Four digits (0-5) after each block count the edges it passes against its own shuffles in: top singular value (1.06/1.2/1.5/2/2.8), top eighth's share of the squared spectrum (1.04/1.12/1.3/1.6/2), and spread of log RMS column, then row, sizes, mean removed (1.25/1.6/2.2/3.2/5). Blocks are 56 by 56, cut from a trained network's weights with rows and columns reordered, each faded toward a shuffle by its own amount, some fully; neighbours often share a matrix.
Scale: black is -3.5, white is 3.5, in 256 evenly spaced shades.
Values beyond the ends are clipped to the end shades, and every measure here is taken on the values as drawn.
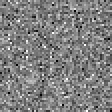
0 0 0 0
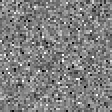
0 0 0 0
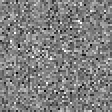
0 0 0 0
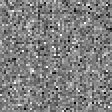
1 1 0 0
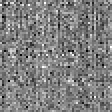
3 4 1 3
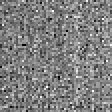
2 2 0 1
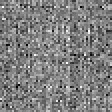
3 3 0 2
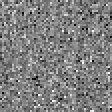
1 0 0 0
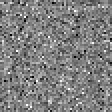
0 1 0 0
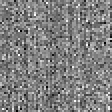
3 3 1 2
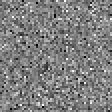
0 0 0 0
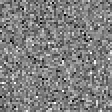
0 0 0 0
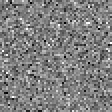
1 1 0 1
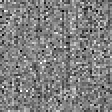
2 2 0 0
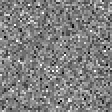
0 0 0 0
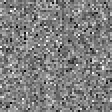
1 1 0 0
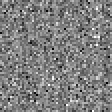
1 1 0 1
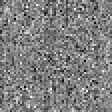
2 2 0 0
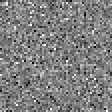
0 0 0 0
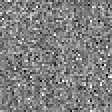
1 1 0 0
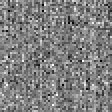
3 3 1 2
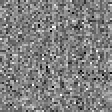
2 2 0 1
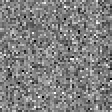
1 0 0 0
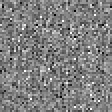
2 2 0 1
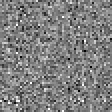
3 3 2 1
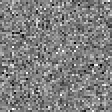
2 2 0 0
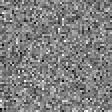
2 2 1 0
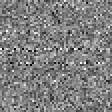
2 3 0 2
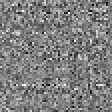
3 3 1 3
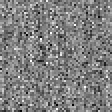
2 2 0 1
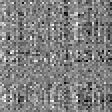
4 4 2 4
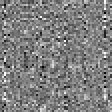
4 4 3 1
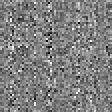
3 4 3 1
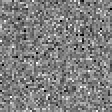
1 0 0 0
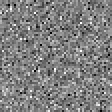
1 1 0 0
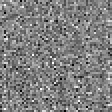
2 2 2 1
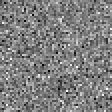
2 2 1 0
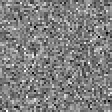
2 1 0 0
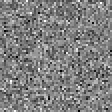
2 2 1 0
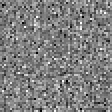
1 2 1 0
